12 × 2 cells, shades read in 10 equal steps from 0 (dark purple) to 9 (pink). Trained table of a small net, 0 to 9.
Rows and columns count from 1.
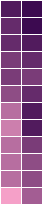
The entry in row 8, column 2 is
1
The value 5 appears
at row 12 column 2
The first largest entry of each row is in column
1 1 1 1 1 1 1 1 1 1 1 1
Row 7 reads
6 1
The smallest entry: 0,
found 2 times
